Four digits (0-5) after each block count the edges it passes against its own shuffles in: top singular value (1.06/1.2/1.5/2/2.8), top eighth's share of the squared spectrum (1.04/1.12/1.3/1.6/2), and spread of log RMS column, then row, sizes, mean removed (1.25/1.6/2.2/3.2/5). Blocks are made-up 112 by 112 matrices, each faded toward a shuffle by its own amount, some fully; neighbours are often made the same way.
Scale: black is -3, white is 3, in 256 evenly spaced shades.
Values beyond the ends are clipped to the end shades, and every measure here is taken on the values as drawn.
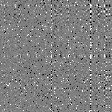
5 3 2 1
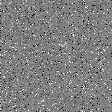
3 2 1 0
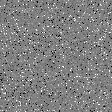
2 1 0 0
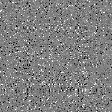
4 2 2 1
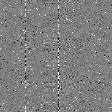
4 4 2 1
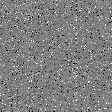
2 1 1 0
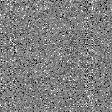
4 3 2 1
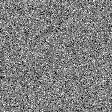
0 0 0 0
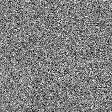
2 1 0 0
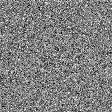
0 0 0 0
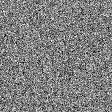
0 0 0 0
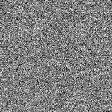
3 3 1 1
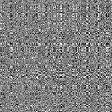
5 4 3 3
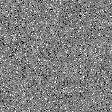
3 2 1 0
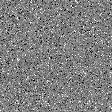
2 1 0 0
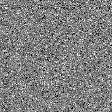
3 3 1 1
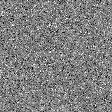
2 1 0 0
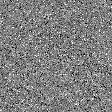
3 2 0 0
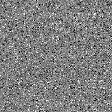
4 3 1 1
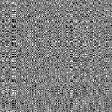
5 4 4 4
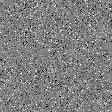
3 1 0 0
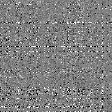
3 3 3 4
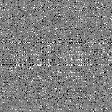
4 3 1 3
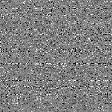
4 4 2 3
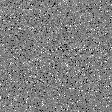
2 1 0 0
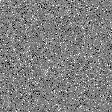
2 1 0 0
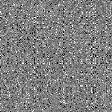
4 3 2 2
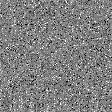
3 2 0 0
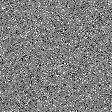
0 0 0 0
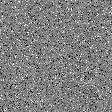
1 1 0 0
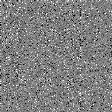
3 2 2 0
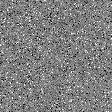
2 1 0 0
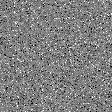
1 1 0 0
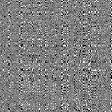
5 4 4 3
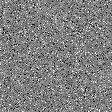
1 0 0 0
